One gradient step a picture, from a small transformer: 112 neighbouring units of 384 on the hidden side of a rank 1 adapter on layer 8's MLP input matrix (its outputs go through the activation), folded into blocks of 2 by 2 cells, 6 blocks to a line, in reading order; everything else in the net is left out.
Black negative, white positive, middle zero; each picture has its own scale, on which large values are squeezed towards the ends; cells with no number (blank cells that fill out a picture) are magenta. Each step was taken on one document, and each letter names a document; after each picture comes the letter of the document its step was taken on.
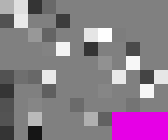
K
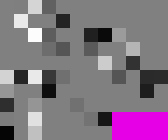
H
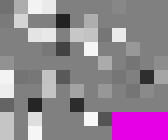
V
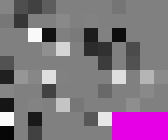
K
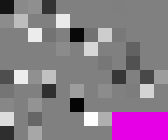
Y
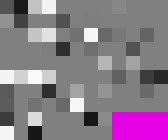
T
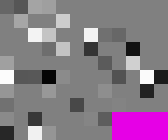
H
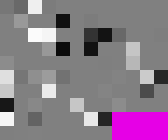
H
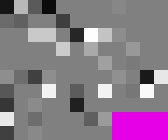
Y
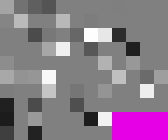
K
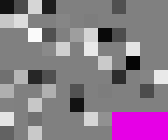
Y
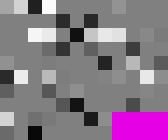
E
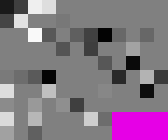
T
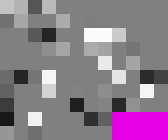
K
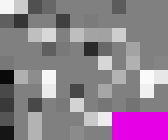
K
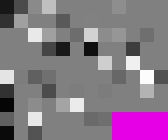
T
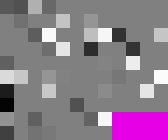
H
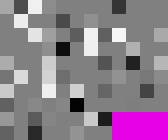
V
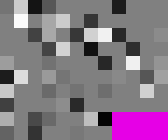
V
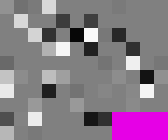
V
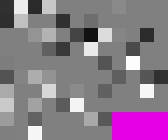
T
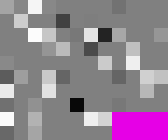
H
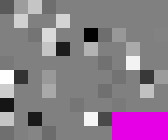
H
